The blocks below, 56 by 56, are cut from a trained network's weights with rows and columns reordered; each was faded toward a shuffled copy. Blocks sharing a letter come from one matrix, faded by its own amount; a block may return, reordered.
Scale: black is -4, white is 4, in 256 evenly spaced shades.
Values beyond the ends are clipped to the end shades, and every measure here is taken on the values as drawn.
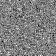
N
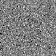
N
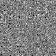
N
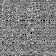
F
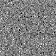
N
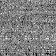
F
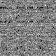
F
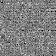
F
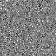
N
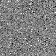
N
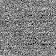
F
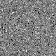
N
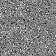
N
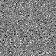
N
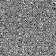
N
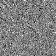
N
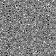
N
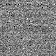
F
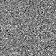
N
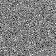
N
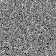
N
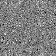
N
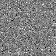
N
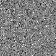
N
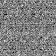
F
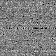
F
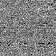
F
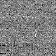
F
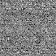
F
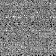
F
